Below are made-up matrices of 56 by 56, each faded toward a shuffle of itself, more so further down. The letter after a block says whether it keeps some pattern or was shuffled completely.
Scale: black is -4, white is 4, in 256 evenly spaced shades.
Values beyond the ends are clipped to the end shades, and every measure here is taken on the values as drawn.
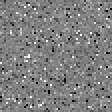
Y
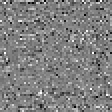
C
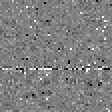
C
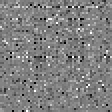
C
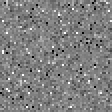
Y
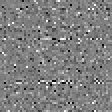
C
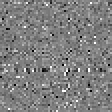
C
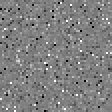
Y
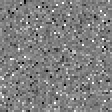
Y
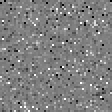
Y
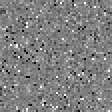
Y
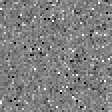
Y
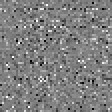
C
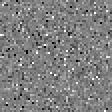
Y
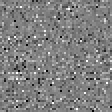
C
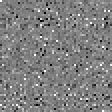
C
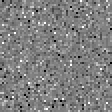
Y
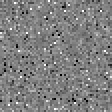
Y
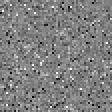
Y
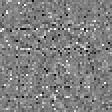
C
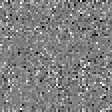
C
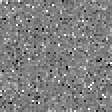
Y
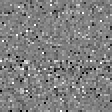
C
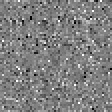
C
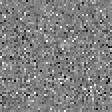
C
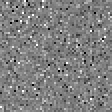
Y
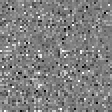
C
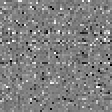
C
